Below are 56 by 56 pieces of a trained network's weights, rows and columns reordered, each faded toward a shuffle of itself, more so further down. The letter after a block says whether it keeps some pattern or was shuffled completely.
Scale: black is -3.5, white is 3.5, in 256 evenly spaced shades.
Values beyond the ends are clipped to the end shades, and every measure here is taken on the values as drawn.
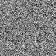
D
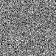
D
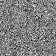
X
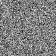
X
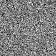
X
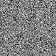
D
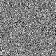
D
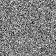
X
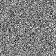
D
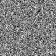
D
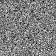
X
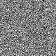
D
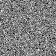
X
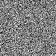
X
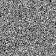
D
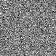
D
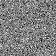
D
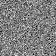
X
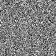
D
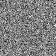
X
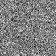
D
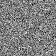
X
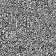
D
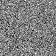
X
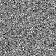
D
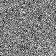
D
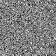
D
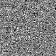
D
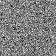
X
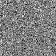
D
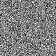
D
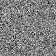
X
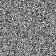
X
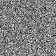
D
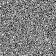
X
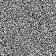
D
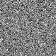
D
